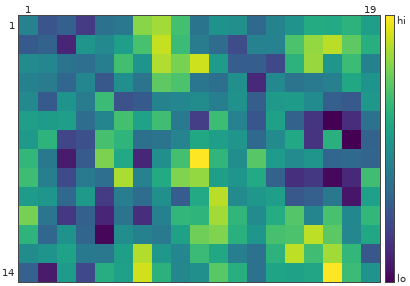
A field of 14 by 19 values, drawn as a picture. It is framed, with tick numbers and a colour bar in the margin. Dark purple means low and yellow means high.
Odd rows or columns: none. Histogram: bell-shaped. Ninth with the lowest average: middle right. Slope: none. Average level on the scale: 50%. Stripes: none.
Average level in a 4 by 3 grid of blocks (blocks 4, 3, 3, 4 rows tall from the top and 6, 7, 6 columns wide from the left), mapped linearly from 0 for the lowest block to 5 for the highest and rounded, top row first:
134
220
240
145
